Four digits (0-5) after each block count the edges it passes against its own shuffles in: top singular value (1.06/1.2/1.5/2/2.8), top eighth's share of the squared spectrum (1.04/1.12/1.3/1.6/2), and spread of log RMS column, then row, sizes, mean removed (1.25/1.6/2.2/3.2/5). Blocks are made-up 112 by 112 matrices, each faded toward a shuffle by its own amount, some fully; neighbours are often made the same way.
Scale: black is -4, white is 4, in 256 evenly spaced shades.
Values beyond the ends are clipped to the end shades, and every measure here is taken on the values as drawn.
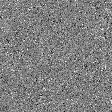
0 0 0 0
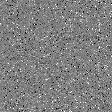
2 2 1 0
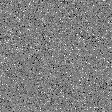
0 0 0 0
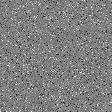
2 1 0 0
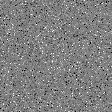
1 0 0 0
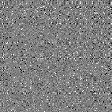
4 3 2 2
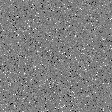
2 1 0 0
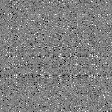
4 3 1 2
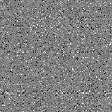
4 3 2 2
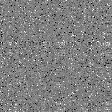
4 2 1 1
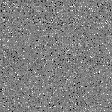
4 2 1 1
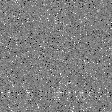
3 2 0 1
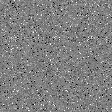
3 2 0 1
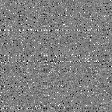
4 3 1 2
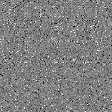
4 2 1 1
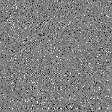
4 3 1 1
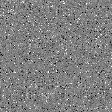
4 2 1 1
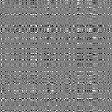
5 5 4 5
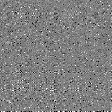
4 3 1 2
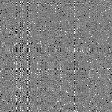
5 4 3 2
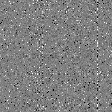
4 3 2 1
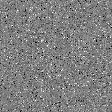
3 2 0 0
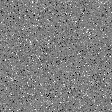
0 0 0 0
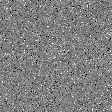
2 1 0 0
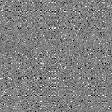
5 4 2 3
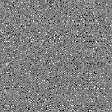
4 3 2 2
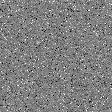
0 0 0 0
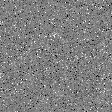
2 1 0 0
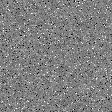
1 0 0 0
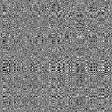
5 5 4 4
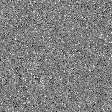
2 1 0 0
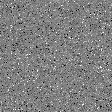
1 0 0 0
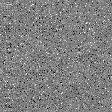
3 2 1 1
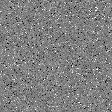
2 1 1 0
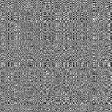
5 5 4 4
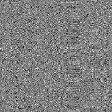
4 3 2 2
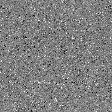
0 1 1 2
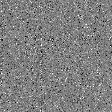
1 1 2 1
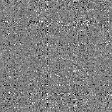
2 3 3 3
